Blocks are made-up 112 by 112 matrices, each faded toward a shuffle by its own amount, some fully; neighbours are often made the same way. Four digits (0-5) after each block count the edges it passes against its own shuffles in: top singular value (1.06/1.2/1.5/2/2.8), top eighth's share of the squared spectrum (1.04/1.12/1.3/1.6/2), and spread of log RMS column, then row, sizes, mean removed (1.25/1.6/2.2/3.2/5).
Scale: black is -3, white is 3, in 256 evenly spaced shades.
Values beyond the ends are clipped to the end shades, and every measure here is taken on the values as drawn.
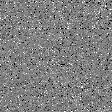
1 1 1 2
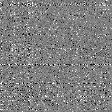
2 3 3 3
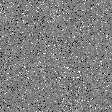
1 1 0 1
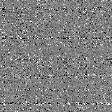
2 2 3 3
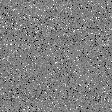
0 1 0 1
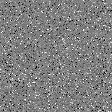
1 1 1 1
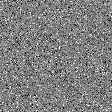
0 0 0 0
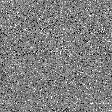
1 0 0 2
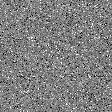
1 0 0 1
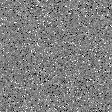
0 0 0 0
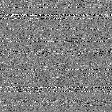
2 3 0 4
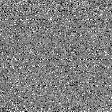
1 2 0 3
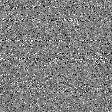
1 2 0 3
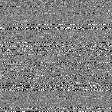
2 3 0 5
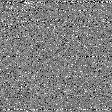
1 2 0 3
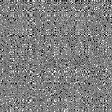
5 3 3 3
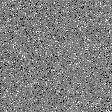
2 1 0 0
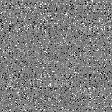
4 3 2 2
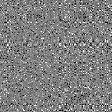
5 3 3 2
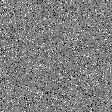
2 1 0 0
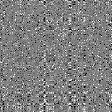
5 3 3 3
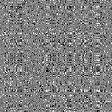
5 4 3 3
